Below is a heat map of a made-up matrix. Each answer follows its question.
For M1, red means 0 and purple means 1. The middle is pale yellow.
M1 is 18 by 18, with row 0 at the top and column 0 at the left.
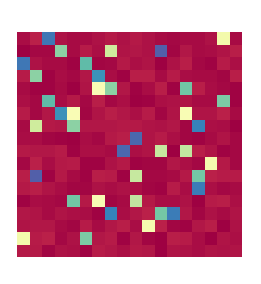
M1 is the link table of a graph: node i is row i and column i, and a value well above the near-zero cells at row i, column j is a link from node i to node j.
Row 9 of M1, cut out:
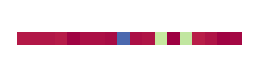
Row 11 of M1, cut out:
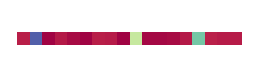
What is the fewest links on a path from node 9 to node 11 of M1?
1
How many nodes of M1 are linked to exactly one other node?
4
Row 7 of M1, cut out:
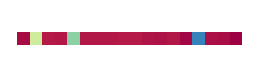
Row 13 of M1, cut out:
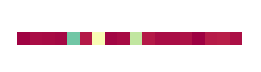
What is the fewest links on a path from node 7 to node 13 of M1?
2
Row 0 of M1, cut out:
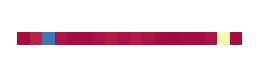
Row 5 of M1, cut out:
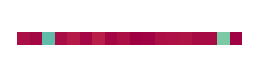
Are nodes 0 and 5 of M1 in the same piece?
yes
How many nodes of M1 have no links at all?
1
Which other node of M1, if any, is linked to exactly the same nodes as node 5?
node 0
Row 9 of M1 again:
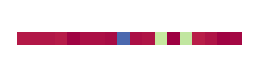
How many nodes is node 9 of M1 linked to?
3
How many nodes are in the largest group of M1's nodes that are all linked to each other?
3
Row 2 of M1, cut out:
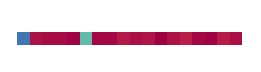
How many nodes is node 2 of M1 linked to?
2
